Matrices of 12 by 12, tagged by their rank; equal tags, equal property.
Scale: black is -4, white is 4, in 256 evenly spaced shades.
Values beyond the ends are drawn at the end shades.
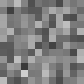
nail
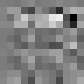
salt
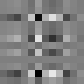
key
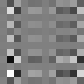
key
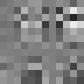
salt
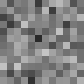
nail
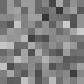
nail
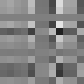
key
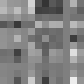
salt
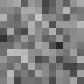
nail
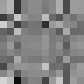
salt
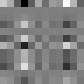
key
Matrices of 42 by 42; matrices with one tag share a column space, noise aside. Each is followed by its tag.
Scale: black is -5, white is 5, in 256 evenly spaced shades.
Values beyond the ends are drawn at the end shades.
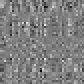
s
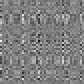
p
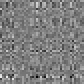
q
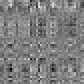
s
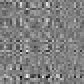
q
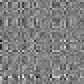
q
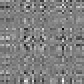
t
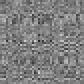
p
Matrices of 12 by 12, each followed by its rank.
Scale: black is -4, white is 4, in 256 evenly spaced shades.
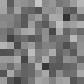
full rank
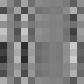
one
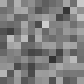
full rank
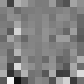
two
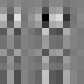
one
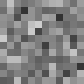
full rank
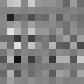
two
